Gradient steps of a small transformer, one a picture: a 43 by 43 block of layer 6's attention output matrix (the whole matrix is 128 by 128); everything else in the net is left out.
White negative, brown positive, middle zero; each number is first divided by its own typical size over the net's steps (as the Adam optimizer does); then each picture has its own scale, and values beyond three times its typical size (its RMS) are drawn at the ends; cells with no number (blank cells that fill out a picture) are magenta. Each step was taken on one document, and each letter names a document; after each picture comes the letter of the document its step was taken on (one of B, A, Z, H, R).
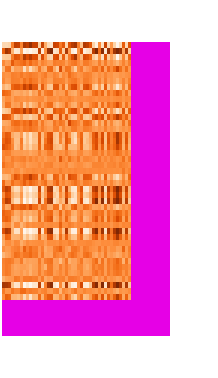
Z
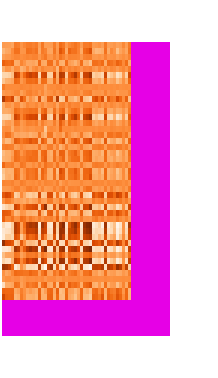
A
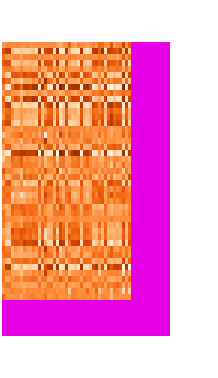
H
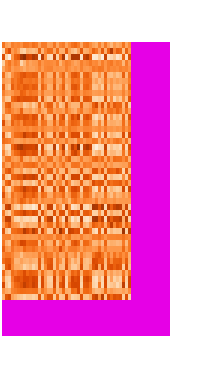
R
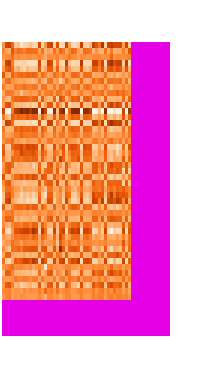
H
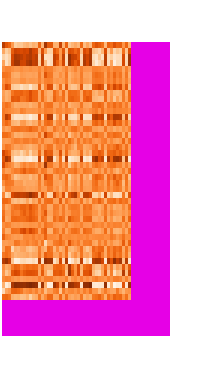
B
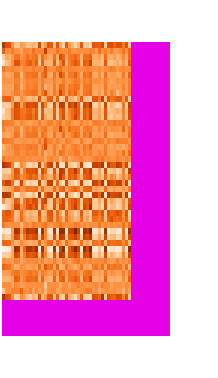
A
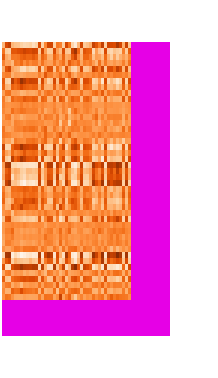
R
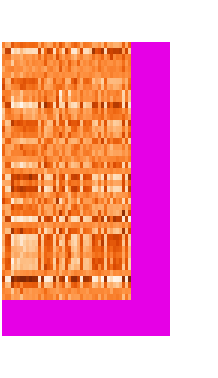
R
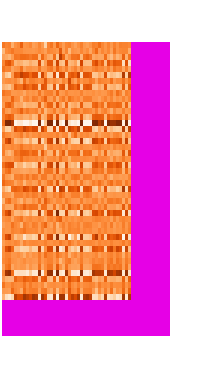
H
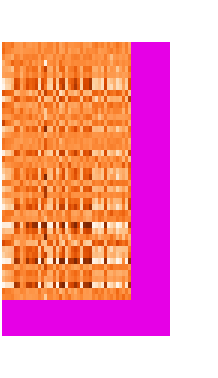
A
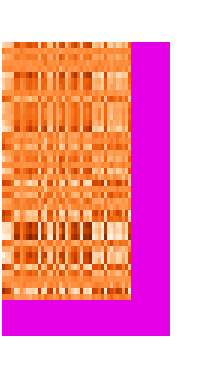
A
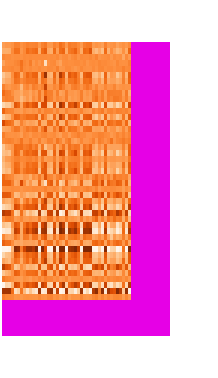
A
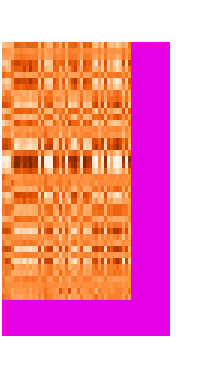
Z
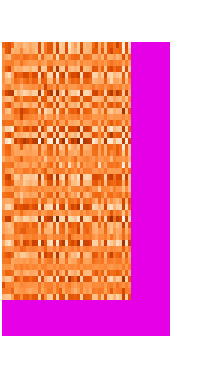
H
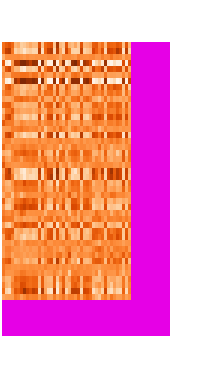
R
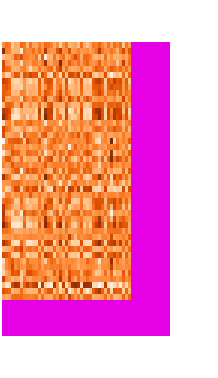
B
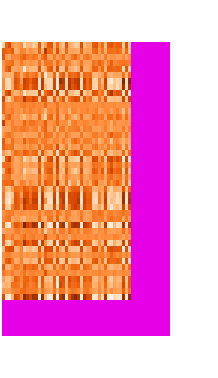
H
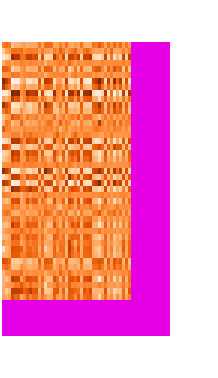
B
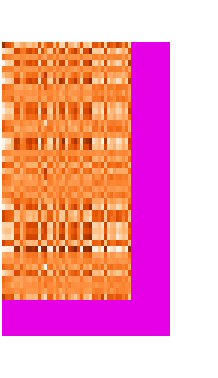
A
